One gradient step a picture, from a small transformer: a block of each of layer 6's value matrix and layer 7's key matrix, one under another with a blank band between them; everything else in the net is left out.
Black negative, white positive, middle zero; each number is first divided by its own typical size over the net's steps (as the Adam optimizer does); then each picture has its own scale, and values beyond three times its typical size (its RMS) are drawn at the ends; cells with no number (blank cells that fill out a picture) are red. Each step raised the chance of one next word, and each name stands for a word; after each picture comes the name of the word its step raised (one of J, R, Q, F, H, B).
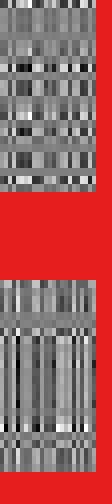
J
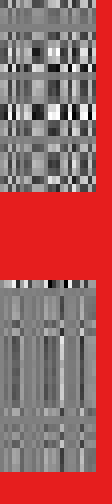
J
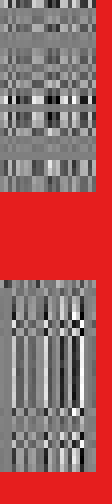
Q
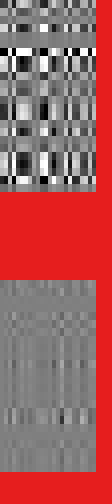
J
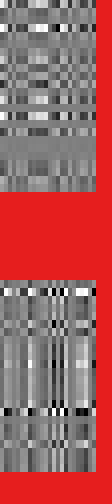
Q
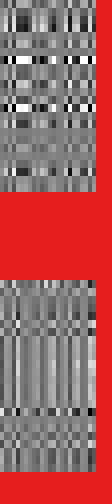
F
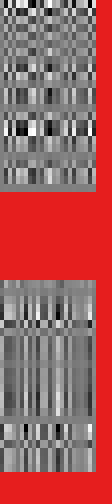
J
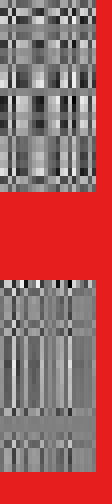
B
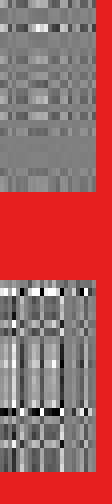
Q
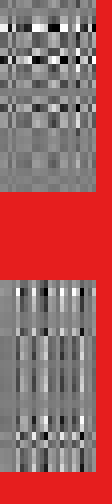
F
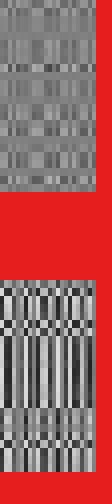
J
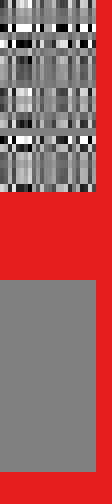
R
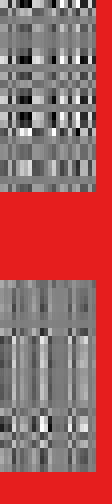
Q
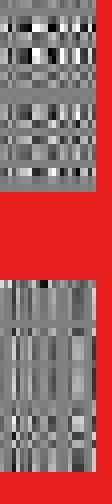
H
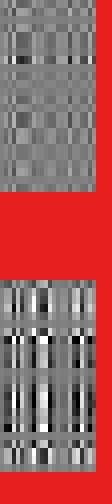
Q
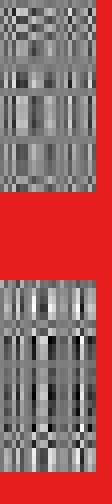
B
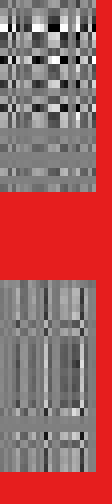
F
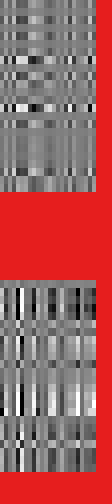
F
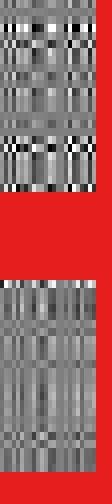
R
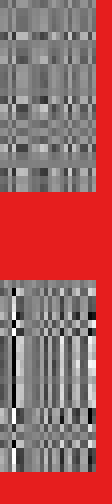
H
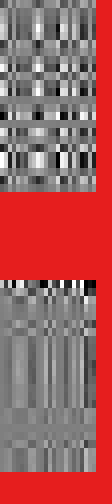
J
